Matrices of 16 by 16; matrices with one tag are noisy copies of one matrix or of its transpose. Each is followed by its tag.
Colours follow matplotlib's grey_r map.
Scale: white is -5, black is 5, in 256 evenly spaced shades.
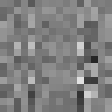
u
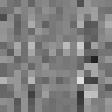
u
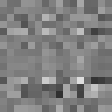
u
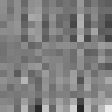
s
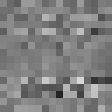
u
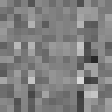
u
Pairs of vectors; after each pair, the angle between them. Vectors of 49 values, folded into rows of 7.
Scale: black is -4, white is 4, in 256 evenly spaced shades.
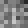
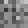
nearly opposite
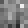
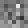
partly opposed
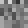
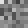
nearly parallel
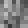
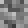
orthogonal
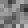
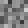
orthogonal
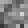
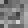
orthogonal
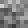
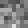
nearly opposite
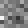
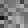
nearly opposite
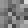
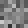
partly opposed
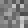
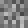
nearly parallel
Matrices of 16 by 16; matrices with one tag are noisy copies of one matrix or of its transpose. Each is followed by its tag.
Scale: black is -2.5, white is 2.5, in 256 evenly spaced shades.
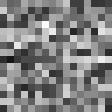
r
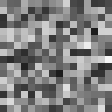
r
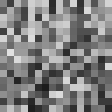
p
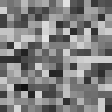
r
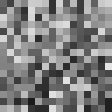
p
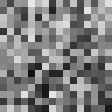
p
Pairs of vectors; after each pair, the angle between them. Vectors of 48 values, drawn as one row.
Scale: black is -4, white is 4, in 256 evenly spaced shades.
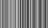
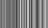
nearly opposite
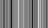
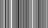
nearly opposite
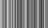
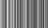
nearly parallel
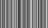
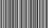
nearly opposite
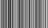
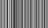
partly opposed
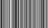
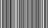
nearly opposite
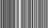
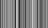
partly opposed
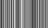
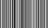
nearly opposite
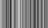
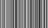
orthogonal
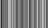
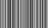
partly opposed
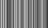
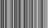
nearly opposite
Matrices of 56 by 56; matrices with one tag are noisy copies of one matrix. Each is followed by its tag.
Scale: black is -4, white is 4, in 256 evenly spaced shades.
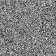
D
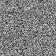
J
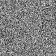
D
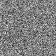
J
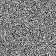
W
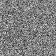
J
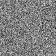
D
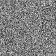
D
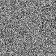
D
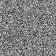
J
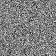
W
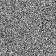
D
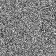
D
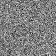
W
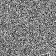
W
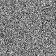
D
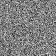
W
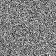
W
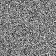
W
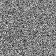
J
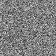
J
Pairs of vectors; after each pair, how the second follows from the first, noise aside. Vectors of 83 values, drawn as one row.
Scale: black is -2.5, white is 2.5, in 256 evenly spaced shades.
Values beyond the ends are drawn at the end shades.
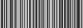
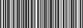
negated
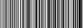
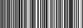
negated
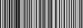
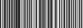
copied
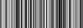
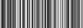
negated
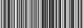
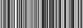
copied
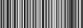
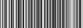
negated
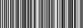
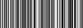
copied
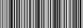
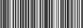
negated
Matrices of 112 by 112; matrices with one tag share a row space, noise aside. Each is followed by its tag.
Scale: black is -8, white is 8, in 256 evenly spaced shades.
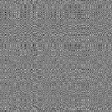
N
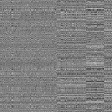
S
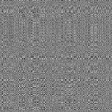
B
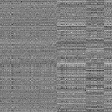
S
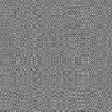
N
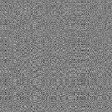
N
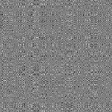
B
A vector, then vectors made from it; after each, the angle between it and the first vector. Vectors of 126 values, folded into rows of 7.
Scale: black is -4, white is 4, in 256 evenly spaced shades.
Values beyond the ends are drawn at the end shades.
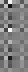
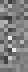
partly opposed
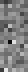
partly opposed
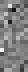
orthogonal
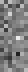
partly aligned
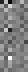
nearly opposite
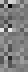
nearly parallel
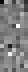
orthogonal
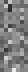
partly aligned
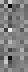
nearly parallel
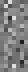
partly aligned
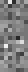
partly aligned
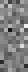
partly opposed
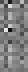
nearly opposite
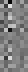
nearly opposite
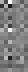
nearly parallel
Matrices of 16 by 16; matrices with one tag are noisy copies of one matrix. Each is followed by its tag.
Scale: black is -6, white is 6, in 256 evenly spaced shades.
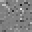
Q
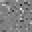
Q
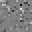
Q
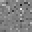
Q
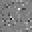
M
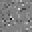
M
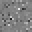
M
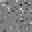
Q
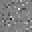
M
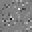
M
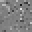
Q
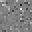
Q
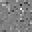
Q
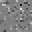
Q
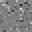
Q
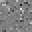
Q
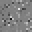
M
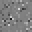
M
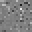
Q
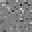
Q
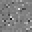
M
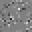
M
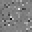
M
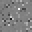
M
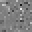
Q
